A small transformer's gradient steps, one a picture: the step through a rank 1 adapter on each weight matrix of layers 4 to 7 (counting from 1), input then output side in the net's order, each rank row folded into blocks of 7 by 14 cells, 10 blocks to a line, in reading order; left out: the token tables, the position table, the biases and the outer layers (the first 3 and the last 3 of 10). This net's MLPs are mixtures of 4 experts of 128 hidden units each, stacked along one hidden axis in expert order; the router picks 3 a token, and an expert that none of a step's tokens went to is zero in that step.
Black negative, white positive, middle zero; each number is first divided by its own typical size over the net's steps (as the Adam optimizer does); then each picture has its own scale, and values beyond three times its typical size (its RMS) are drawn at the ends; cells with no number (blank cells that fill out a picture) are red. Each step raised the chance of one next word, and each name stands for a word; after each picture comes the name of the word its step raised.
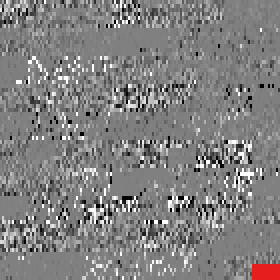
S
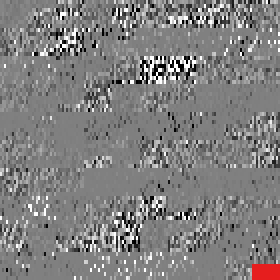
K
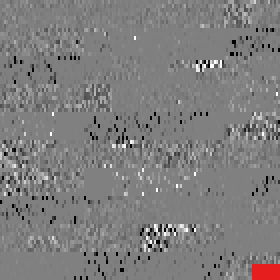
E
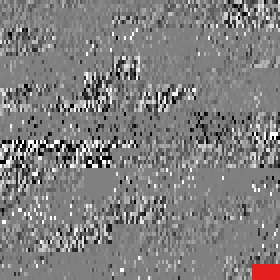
K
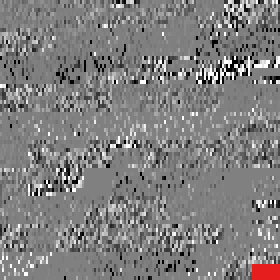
E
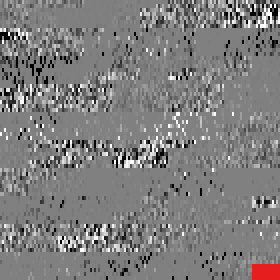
E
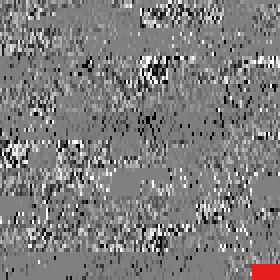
S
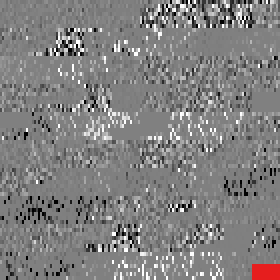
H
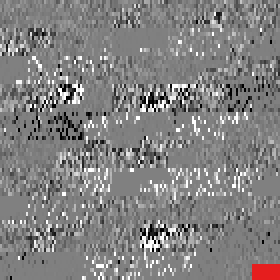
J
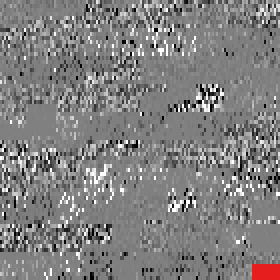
S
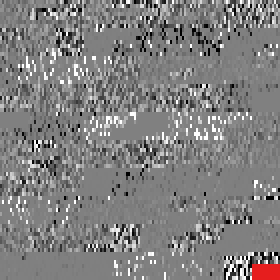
J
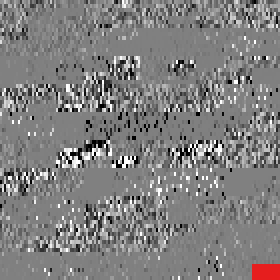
K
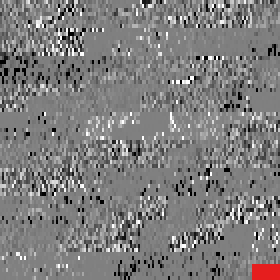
E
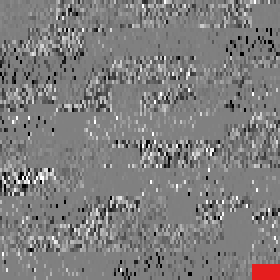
E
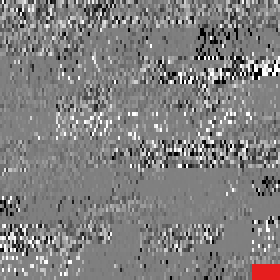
S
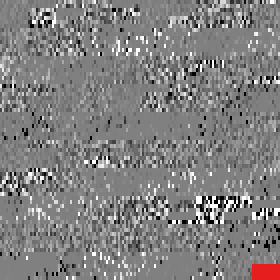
K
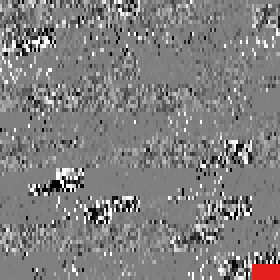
S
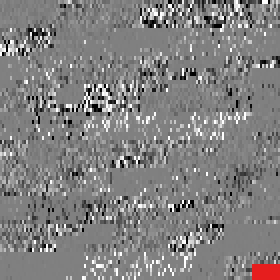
H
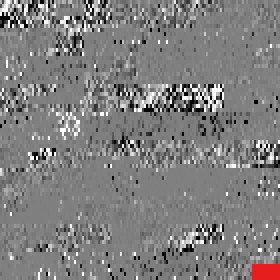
K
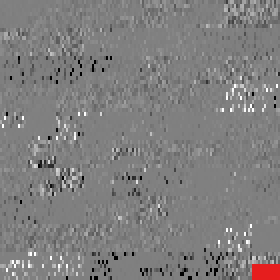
E
